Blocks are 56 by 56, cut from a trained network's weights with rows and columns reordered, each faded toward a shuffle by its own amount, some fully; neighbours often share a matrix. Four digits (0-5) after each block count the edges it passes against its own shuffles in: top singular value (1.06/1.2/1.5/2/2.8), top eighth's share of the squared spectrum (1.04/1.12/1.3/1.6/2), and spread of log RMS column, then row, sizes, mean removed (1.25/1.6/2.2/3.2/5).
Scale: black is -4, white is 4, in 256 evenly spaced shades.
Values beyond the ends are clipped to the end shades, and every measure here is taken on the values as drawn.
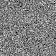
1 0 0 0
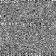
3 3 0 2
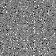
2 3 1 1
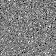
0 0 0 0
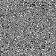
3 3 0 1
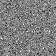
0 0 0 0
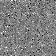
1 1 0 0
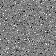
0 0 0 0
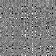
3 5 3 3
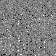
2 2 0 1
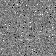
0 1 0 0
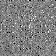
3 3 0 2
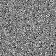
1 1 0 0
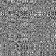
3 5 1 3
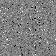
1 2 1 0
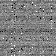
3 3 2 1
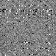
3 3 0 2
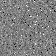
1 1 0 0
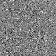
2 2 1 1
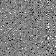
2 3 1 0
